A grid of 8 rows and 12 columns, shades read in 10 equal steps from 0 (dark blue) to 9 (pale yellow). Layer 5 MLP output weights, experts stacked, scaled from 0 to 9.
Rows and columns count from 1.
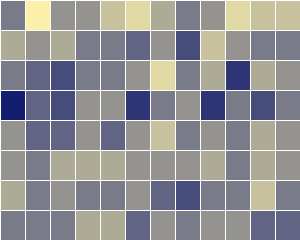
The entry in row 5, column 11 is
6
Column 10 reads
8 5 1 4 4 4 4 5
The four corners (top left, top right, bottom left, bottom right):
4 7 4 3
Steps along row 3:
down down up same up up down up down up down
